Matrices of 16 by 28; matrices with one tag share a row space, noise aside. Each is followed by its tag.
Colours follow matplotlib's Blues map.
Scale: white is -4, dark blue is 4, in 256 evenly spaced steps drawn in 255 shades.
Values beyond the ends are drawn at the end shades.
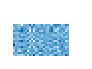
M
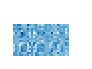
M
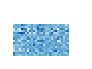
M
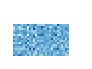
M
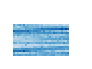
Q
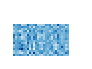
M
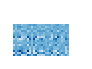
M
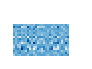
M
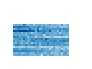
Q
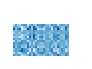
M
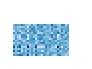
M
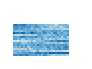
Q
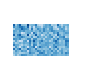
M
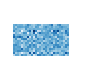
M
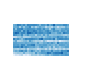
Q
